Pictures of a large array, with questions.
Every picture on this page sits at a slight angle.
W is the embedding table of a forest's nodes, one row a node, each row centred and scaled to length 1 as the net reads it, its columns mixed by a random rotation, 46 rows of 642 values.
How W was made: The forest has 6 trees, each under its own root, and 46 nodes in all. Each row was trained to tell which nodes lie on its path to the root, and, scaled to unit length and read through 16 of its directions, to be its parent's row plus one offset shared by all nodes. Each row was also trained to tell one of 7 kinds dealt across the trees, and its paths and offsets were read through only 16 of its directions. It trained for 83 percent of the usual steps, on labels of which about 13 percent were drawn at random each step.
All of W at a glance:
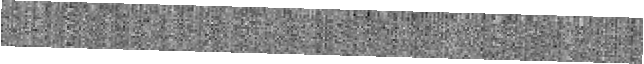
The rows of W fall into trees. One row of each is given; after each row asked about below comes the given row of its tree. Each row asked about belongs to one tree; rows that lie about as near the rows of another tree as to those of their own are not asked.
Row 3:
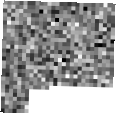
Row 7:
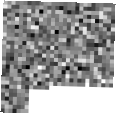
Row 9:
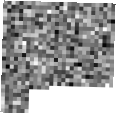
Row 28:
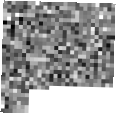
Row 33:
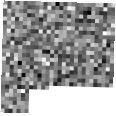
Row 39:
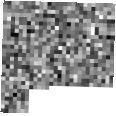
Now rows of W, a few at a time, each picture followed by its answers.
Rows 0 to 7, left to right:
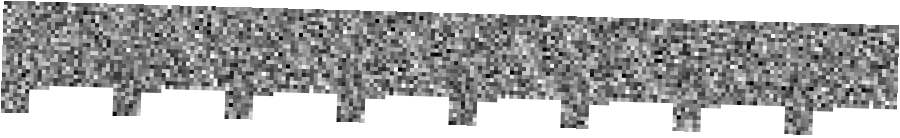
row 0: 3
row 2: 7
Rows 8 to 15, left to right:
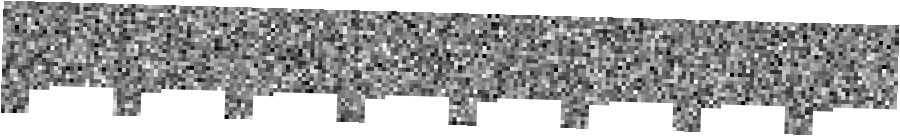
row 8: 7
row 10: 3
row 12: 39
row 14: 9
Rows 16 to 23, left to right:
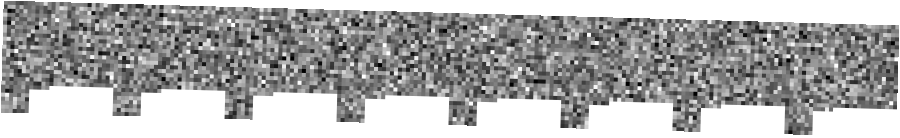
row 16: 9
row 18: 3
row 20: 7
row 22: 3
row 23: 3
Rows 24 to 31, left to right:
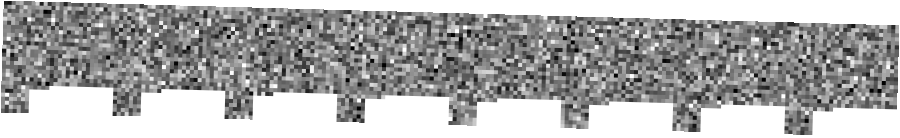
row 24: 39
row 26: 33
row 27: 3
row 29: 9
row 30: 9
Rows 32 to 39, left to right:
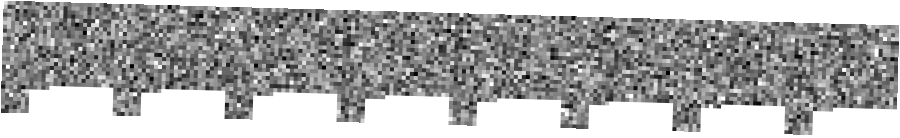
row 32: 33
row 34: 3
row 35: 9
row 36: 9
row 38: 33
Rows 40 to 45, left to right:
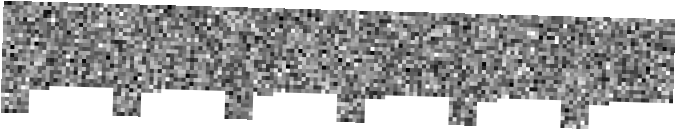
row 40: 39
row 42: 3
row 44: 9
